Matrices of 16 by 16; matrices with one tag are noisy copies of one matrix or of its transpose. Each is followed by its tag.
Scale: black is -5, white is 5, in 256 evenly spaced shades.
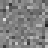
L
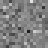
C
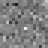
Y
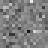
C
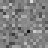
C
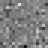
L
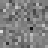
C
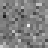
Y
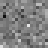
Y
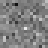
Y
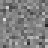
L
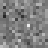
Y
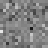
C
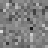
C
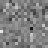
C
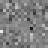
C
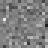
L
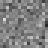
L
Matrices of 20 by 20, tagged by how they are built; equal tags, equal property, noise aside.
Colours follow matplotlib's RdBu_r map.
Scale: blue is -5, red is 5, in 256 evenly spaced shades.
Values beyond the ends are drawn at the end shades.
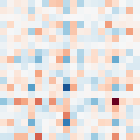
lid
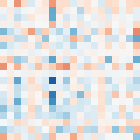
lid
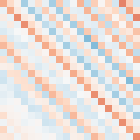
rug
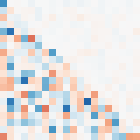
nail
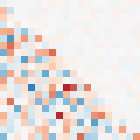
nail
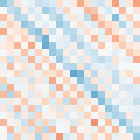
rug
